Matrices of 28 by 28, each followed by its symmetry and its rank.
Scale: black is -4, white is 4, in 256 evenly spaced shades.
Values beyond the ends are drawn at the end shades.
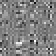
neither, rank five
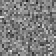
neither, full rank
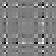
symmetric, rank one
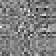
neither, rank five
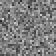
neither, full rank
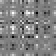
symmetric, rank two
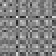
symmetric, rank two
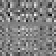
neither, rank three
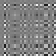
symmetric, rank one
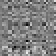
neither, rank three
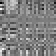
neither, rank three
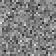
neither, full rank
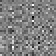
neither, rank five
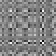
symmetric, rank two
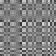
symmetric, rank one
